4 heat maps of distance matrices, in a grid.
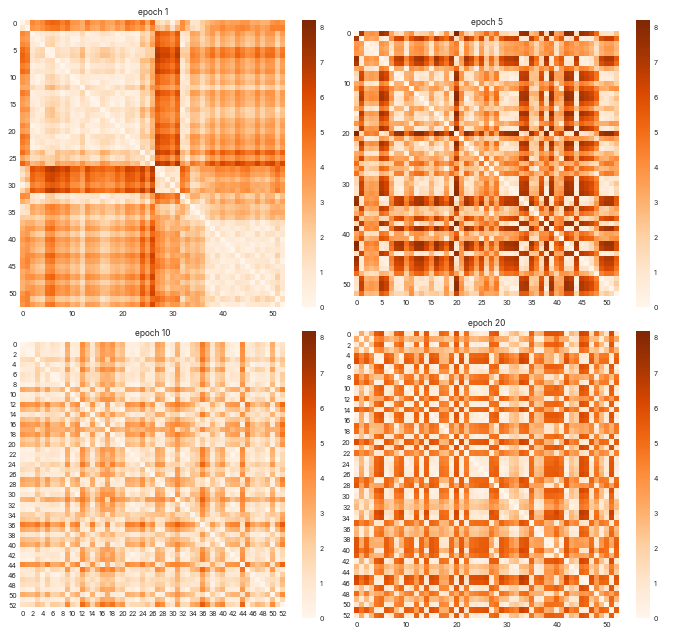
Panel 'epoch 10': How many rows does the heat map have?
53
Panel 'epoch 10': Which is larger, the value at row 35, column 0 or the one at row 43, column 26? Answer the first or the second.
the first
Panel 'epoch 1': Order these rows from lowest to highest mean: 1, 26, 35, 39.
39, 35, 1, 26
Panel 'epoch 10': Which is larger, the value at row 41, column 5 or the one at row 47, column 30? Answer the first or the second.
the second
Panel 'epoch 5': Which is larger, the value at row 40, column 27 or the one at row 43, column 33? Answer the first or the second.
the first
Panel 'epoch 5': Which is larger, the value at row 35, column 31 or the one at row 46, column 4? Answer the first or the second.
the second
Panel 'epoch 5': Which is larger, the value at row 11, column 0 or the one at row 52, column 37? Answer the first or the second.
the second
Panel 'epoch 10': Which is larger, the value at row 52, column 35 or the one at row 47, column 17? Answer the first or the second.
the first
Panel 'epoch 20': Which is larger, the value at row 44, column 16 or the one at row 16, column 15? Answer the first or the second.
the first
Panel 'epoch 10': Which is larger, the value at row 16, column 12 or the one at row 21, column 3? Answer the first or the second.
the second
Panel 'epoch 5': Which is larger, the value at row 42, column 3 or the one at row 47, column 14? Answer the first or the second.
the second
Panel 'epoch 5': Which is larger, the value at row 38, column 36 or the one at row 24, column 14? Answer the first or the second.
the first
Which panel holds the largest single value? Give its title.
epoch 5
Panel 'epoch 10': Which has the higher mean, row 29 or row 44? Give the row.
44
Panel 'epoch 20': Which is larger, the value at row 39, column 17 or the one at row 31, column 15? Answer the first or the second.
the second
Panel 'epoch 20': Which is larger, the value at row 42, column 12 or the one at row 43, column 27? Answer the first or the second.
the first
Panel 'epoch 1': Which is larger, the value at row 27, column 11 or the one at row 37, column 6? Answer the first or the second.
the first
